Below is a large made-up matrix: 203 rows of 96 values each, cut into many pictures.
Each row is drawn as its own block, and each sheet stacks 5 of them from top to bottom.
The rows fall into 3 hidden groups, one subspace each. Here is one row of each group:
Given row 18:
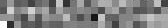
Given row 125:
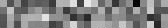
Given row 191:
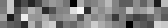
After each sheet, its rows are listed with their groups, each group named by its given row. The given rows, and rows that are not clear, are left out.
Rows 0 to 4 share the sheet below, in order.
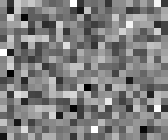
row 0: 191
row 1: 18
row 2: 191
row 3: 125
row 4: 18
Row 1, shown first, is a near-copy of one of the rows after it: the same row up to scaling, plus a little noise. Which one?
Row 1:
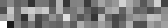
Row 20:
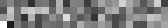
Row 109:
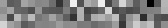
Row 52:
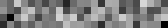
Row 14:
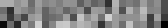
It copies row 20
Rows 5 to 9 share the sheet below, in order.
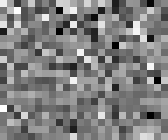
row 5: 18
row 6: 125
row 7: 125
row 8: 18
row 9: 18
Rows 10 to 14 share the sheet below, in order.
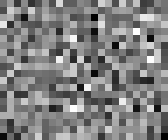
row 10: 18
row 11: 125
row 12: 18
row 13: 125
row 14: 18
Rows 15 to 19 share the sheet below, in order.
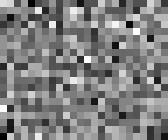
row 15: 191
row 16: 125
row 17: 125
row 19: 18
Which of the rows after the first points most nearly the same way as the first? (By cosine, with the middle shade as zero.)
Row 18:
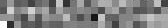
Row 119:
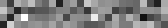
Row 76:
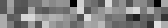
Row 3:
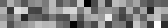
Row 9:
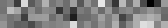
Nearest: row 9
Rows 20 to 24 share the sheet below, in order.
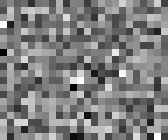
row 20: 18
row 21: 18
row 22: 125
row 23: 191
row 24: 125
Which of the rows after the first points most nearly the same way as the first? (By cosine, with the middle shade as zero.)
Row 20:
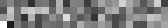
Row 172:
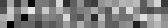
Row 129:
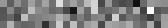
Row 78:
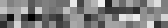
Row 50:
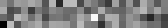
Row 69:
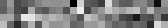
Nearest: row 172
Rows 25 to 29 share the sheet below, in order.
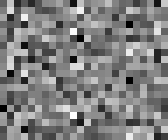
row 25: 191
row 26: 191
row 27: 191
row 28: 18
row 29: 191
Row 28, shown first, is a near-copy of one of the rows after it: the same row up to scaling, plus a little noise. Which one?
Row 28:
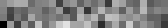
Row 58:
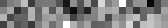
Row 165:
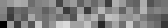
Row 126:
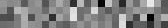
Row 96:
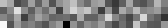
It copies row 165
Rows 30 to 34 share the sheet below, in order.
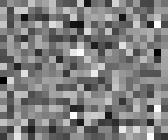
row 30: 125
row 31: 125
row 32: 18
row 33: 125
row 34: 191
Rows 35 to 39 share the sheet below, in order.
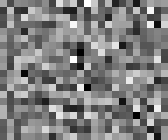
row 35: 125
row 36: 125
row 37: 191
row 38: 125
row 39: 125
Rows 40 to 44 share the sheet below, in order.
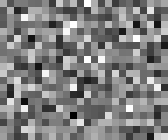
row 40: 125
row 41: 18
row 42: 18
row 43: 191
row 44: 191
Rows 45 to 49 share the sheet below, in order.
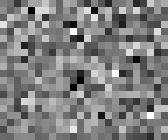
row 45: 18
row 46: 191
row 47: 125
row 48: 191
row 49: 18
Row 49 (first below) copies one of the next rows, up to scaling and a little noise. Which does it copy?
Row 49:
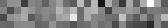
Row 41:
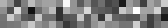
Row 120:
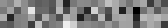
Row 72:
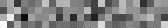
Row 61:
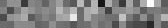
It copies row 61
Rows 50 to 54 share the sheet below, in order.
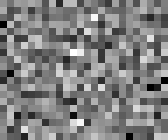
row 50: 18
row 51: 125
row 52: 18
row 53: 18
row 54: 191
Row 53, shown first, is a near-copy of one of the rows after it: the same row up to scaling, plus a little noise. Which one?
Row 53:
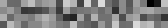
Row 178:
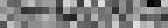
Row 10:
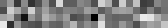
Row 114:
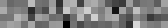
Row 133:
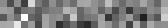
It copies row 178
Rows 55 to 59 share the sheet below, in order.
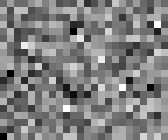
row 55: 125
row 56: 191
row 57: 191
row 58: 18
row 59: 18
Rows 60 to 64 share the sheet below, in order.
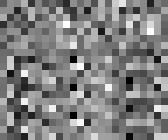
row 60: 18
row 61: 18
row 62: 191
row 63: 191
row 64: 191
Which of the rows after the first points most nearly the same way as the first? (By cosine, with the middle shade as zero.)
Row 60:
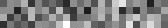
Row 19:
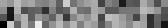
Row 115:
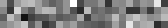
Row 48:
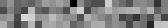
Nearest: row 115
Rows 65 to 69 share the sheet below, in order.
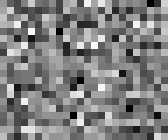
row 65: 18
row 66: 18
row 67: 125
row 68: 191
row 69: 191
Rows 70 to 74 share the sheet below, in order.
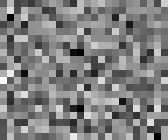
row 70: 191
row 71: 125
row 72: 18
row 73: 125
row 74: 125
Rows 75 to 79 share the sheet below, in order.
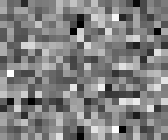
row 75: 125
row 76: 191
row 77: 18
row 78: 191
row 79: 125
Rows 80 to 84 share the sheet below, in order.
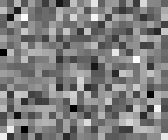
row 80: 18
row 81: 18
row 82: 125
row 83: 125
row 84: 18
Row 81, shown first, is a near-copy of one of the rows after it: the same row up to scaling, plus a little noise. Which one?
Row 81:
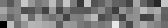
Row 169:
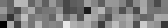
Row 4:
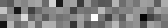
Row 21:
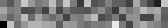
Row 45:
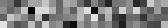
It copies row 21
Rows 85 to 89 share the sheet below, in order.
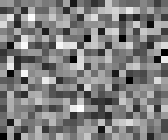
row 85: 191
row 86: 18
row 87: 191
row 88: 125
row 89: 18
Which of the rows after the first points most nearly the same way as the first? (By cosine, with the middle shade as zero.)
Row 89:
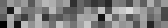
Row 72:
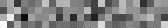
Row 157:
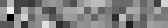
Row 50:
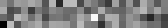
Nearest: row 50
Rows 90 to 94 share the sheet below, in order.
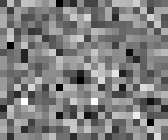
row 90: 125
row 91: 191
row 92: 125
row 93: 18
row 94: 125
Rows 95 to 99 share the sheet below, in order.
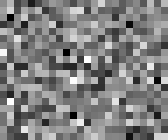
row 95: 191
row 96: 18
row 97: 125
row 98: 191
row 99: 191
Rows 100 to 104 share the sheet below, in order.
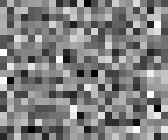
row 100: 125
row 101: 18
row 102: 18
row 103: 125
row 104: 191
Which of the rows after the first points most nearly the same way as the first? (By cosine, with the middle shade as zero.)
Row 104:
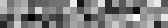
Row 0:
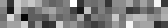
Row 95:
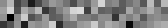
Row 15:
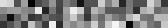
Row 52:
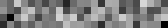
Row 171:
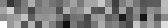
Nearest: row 15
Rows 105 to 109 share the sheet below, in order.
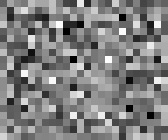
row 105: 125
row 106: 18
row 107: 191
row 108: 191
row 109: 18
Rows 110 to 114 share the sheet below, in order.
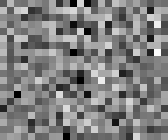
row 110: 125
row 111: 125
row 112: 125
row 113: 18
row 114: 18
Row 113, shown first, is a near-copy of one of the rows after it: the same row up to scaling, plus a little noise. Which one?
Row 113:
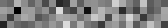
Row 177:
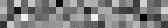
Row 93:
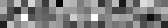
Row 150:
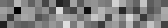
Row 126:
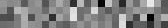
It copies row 150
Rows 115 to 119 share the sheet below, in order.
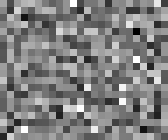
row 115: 191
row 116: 125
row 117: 125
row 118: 125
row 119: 18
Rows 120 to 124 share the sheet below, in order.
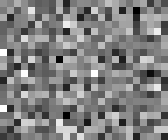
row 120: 18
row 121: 18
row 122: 18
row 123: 18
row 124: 18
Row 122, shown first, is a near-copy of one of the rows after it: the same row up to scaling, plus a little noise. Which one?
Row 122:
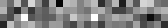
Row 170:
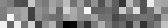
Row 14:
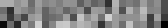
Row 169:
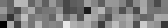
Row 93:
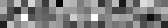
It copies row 93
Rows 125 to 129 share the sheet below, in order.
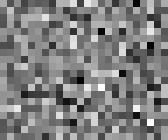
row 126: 18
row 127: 125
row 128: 18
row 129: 125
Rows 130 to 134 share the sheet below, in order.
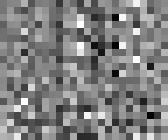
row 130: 125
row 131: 125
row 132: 125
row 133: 18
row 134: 18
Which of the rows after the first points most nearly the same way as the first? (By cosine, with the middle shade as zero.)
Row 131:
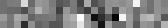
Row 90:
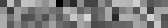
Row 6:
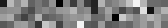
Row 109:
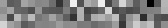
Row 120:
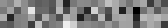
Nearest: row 90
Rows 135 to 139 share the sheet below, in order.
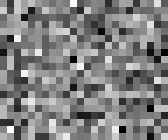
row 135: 191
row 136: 18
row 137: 191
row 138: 191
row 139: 191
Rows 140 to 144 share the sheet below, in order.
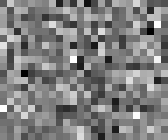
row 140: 125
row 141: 18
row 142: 191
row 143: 18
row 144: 125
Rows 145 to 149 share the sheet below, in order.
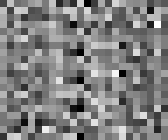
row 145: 125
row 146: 125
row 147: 125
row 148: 125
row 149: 18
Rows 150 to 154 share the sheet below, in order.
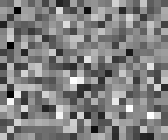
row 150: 18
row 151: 191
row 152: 125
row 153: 191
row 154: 18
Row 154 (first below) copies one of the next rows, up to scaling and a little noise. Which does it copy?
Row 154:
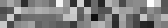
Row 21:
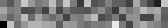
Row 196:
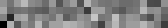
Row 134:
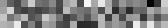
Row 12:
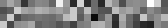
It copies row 12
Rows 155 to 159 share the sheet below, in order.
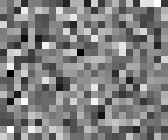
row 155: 18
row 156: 18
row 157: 191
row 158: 18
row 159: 191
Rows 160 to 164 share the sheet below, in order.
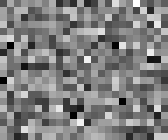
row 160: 125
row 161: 191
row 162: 18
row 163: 125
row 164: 191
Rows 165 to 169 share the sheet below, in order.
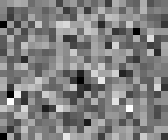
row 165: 18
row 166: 125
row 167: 125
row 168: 191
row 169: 18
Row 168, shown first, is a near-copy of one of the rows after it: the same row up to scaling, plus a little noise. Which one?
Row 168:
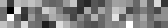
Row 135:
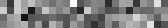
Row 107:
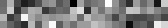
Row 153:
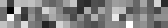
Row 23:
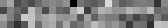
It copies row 153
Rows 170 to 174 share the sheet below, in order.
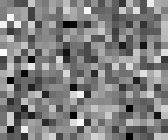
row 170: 18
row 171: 18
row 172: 18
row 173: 191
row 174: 191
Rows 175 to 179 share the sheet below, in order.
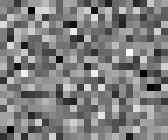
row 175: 18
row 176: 191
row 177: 18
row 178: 18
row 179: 191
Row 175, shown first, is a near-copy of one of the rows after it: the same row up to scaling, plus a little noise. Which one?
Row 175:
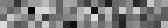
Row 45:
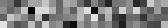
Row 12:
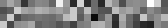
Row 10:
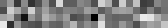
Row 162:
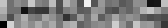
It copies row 45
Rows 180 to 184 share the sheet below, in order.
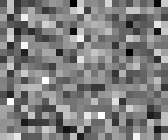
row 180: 191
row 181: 191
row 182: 191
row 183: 191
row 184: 18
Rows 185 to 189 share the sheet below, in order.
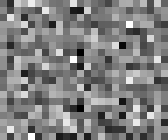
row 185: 191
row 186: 125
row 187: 191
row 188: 125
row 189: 18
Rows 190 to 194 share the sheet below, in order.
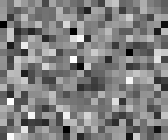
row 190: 18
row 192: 191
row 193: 191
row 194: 18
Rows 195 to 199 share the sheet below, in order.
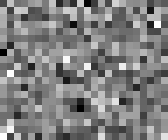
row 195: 125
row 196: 18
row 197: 18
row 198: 125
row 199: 18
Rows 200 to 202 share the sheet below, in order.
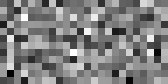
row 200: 18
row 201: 125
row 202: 191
